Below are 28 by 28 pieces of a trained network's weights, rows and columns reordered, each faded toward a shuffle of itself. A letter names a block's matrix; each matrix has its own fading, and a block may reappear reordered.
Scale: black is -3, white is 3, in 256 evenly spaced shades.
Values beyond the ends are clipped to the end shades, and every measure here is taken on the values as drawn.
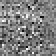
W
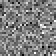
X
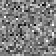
X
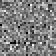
X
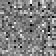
W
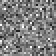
X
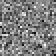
X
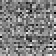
W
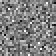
X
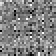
W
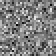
X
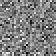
X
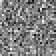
X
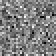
X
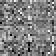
W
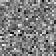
X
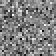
X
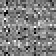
W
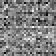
W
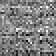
W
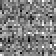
W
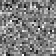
X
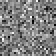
X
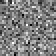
X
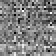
W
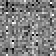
W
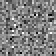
X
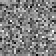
X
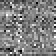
W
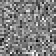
X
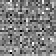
W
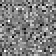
X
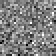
X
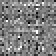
W
